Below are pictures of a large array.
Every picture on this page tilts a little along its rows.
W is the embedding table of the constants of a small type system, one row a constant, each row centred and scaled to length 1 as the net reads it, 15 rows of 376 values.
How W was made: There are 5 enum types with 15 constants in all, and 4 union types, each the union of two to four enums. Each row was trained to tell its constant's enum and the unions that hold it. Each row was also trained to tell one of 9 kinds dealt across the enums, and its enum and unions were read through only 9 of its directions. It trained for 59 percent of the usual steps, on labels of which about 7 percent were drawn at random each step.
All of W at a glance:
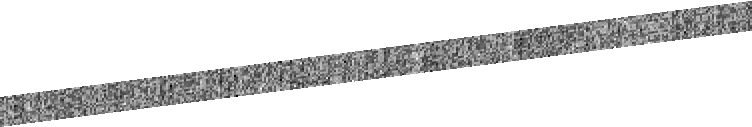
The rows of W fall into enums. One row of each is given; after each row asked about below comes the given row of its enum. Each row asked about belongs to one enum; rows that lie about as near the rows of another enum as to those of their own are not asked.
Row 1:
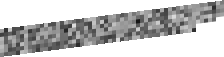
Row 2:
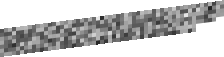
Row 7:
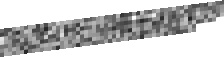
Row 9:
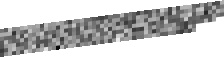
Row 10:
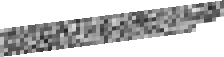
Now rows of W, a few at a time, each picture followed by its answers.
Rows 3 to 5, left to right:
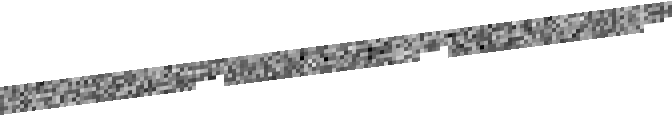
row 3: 9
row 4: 2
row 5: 1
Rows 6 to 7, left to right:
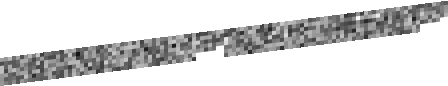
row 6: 1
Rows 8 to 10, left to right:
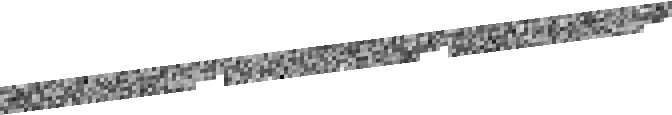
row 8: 2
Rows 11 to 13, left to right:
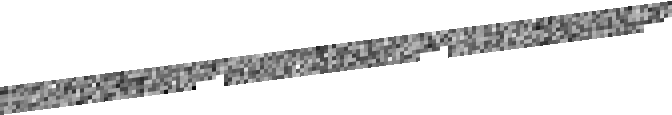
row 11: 7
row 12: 9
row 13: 9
